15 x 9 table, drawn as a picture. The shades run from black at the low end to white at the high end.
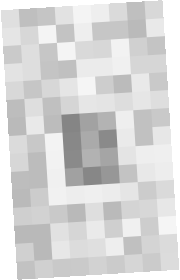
Overall the values sit about 80% of the way up the scale. An odd patch, lower than its surroundings, sits in the centre. No row or column stands out. The ninth with the lowest average is the centre.
